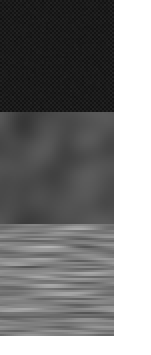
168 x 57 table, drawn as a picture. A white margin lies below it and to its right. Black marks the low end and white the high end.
The table splits into 3 rows of 1 panel. Panel 1,1: very low, checkered, faint in contrast. Panel 2,1: low, smooth, faint in contrast. Panel 3,1: middling, streaked across.
